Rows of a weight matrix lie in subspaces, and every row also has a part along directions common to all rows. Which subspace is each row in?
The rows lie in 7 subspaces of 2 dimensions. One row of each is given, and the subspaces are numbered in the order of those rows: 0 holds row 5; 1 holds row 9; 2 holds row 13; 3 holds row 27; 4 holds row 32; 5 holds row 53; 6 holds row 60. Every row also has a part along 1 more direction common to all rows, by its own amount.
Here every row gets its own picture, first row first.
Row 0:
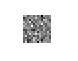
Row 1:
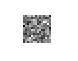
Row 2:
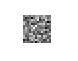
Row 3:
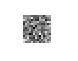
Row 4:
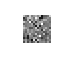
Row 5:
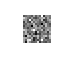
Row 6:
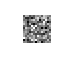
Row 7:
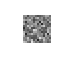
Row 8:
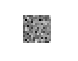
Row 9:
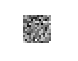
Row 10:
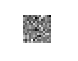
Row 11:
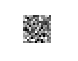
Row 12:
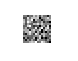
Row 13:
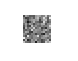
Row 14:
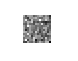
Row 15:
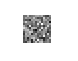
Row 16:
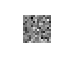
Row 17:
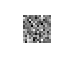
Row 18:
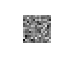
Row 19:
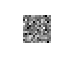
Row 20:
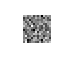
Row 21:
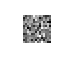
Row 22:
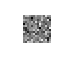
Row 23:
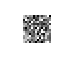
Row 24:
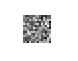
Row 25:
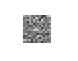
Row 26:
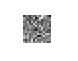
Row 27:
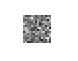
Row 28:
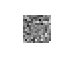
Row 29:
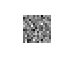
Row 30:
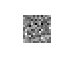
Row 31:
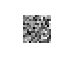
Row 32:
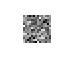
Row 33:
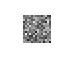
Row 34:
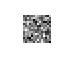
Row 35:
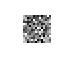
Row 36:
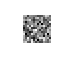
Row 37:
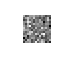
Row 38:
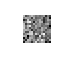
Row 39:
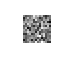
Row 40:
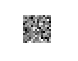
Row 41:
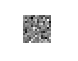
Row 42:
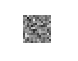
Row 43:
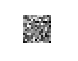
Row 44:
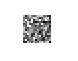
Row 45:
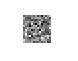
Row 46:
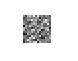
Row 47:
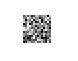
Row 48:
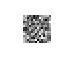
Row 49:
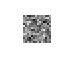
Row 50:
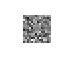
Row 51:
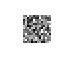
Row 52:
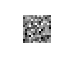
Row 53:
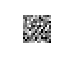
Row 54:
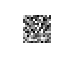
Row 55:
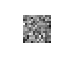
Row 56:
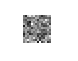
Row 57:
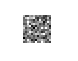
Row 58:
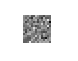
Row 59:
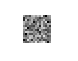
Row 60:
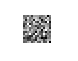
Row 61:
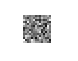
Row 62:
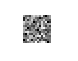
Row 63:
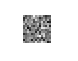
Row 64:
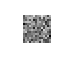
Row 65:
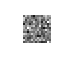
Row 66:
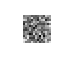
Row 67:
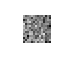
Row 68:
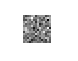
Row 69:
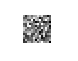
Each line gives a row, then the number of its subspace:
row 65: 6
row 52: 4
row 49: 4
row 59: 6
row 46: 4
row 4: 0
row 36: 5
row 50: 1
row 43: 1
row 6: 2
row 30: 4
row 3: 2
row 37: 2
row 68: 3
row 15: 5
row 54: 2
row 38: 2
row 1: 4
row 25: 0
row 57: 2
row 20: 0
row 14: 1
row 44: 1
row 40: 3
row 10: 0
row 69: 1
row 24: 3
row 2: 2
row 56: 4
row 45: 4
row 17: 0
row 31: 3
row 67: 2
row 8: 1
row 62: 6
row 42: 5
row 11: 1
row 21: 6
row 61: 5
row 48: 4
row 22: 3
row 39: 6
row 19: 6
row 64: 3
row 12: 5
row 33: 6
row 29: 0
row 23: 1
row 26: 0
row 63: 6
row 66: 2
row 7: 5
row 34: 4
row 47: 6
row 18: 5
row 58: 3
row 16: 3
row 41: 3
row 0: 0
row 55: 2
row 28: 1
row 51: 5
